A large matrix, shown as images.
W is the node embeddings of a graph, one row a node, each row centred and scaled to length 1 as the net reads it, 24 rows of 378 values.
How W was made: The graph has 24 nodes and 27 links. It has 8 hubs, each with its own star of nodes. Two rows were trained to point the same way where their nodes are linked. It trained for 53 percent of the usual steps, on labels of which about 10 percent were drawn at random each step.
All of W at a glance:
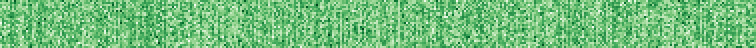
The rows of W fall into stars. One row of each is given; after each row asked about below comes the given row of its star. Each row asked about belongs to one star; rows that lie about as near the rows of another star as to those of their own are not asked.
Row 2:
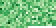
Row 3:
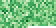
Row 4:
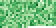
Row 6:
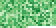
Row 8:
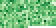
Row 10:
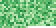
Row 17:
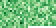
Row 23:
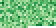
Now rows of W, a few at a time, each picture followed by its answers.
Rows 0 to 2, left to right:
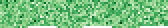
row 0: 10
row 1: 3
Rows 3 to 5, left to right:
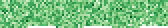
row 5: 10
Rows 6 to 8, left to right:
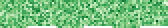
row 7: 17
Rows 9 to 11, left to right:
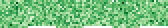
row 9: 23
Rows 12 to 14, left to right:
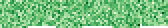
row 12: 23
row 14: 8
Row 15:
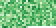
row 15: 6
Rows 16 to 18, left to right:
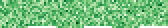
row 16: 2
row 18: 10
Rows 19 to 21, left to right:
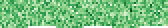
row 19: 8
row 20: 8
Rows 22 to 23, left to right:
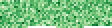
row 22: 4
